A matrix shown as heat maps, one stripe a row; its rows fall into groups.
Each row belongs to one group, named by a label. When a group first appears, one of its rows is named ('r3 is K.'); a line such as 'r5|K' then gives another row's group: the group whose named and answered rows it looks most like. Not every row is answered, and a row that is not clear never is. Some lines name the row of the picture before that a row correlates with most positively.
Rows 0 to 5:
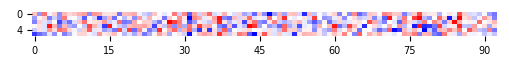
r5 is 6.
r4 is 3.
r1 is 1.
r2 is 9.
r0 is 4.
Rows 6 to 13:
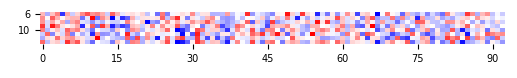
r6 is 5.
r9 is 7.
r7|7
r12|3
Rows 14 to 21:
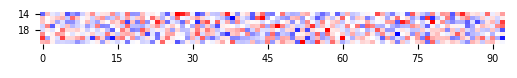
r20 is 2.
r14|9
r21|6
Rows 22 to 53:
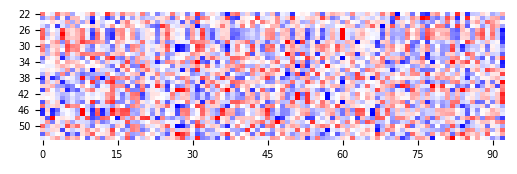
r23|1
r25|6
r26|2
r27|2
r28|2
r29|5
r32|5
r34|3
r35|5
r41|9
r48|4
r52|9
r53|3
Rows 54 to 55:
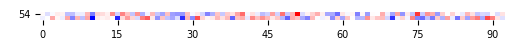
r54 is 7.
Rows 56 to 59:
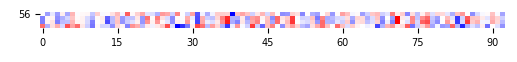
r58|1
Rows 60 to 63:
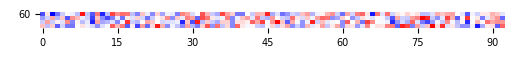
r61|1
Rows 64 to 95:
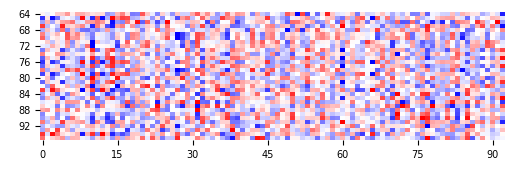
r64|5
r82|4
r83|7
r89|1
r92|6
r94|7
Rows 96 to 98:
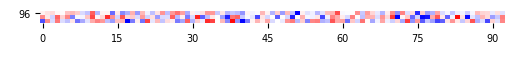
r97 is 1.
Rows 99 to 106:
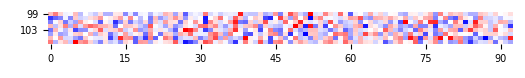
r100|6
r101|1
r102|5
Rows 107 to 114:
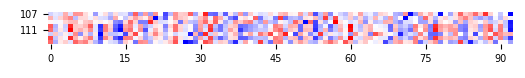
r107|3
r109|5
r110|2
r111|2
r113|2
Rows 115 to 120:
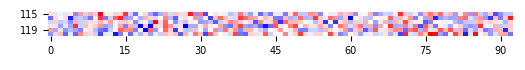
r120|1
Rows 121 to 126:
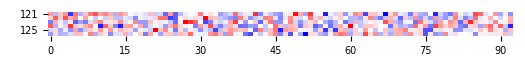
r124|2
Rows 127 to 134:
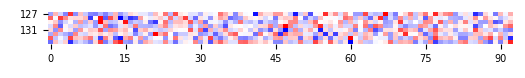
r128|7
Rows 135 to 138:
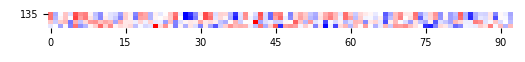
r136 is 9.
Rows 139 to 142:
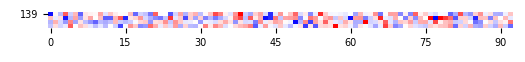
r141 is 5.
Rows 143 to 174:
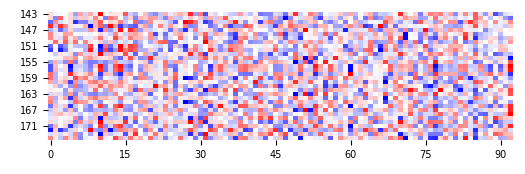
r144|4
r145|9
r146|7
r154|5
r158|2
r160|5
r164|5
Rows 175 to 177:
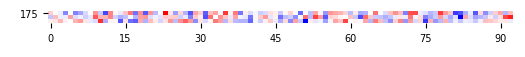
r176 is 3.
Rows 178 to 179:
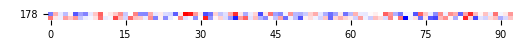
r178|9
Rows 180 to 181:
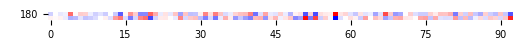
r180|5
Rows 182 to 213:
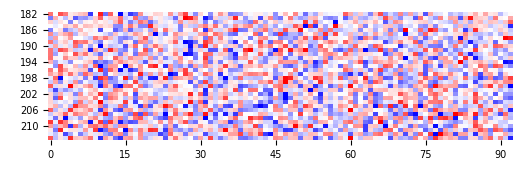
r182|7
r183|9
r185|5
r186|1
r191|7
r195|4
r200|2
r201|6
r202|4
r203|4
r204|4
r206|2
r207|3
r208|6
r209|7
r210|5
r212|6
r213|2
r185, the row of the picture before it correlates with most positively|180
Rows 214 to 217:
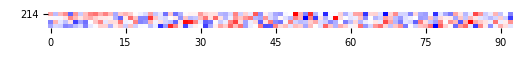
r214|5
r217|6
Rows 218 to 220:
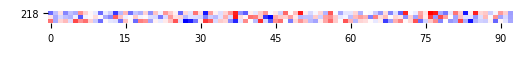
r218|1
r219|6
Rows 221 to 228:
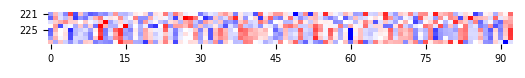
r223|3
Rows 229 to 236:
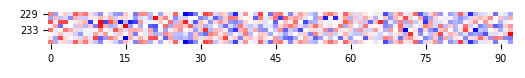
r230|1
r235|4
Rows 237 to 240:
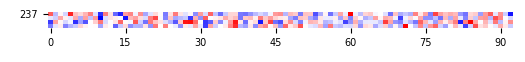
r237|2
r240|1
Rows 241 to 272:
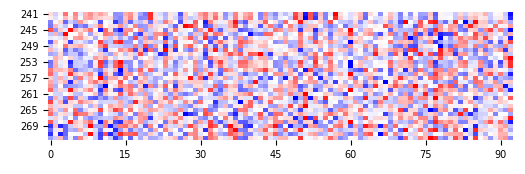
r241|5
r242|5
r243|1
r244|9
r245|2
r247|3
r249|3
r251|6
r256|2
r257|4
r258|5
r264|7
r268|2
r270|1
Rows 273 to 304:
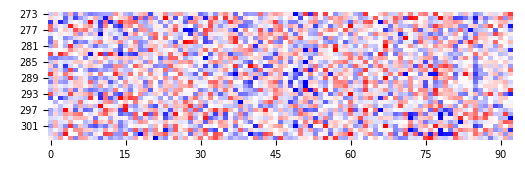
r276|2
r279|1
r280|9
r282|5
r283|7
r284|6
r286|6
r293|2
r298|3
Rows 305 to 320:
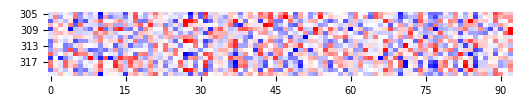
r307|9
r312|9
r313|1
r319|9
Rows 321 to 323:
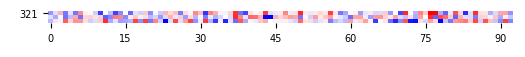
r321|1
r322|6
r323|3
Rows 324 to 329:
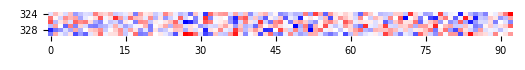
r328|6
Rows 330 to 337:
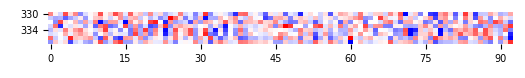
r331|6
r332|4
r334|3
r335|3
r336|2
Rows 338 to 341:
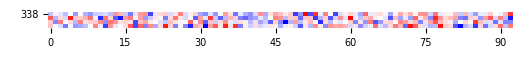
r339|2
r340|4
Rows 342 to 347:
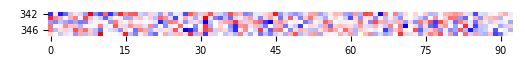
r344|6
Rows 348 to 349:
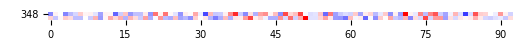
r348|1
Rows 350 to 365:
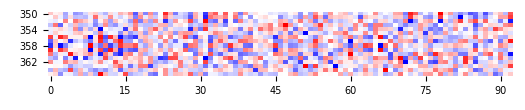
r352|3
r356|7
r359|7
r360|2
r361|6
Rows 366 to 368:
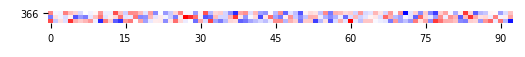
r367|9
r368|2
